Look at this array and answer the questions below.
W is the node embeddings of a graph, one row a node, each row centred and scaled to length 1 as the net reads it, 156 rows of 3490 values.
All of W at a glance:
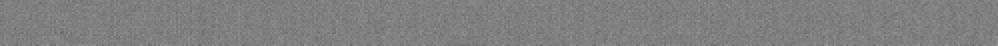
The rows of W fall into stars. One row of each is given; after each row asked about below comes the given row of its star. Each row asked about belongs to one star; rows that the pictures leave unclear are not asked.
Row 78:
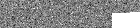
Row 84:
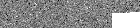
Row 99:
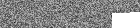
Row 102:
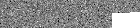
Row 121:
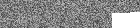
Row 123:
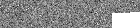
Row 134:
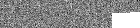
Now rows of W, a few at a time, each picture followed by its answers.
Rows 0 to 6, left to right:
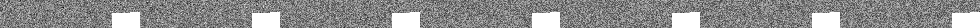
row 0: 121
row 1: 121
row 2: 134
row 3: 134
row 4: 84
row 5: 102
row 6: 102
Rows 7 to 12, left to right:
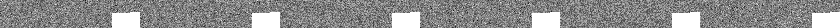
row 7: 121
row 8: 99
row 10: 123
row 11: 121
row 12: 123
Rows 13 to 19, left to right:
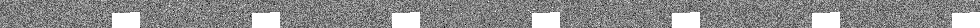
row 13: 123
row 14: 123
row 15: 121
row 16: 121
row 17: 134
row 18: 102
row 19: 102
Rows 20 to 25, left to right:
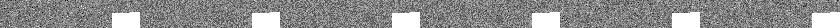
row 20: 102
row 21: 84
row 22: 84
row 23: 102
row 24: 134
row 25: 134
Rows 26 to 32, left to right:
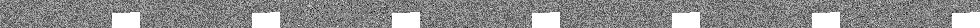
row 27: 78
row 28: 123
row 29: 84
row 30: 99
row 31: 99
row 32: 134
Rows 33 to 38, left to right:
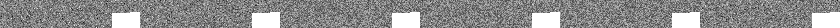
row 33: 78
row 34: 121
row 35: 102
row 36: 102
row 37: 99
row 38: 134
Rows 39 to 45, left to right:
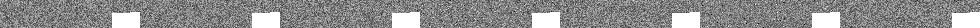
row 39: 123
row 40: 102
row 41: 84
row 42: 123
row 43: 99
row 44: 121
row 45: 121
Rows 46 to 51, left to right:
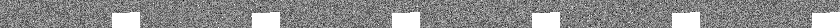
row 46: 134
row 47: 123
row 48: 121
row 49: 121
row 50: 78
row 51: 78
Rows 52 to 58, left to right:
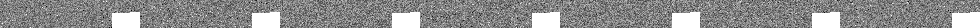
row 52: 84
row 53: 78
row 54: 121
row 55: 78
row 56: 134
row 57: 134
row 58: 121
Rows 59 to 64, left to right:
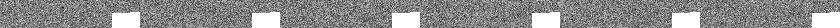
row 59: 121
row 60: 99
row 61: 84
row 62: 99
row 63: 78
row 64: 99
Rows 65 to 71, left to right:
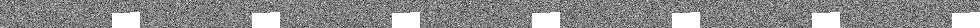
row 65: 121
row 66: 134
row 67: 121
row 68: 134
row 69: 121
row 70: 84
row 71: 99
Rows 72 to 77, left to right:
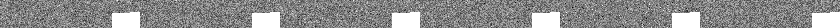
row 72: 99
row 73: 102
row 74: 99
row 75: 102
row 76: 84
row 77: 84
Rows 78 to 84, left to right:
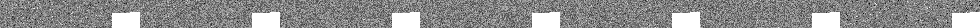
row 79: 102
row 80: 99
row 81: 84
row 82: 121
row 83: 99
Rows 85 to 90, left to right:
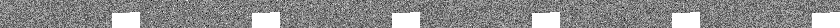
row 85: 78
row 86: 102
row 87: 121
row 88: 123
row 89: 121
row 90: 102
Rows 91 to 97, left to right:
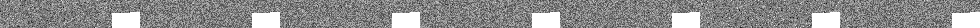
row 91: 121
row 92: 121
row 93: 99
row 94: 121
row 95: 84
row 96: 78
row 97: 121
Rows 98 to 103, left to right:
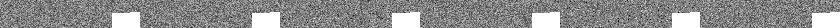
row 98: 84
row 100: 134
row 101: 99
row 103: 84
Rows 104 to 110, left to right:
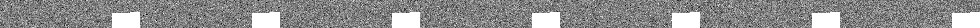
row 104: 121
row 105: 84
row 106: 99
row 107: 99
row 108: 84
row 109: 123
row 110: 123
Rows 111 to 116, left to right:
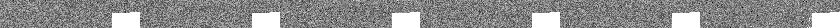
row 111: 78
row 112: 99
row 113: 99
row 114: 99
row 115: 99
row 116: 84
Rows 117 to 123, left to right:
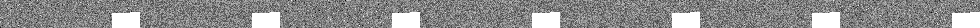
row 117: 123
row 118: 99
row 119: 102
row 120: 102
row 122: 102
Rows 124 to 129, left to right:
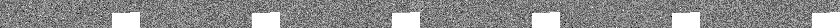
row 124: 123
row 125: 134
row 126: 78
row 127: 134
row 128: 123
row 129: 78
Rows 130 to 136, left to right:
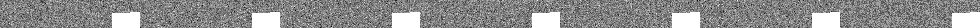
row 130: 134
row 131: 123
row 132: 78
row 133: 99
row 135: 123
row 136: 134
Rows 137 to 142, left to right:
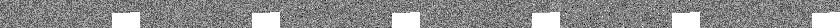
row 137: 123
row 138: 123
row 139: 134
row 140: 78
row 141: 84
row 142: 134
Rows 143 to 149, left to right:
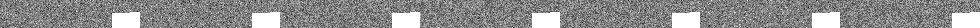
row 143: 99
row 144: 78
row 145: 121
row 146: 123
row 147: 78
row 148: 102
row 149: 102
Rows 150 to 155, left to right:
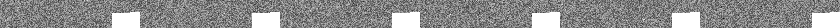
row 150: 121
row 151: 123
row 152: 78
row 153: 134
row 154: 78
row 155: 84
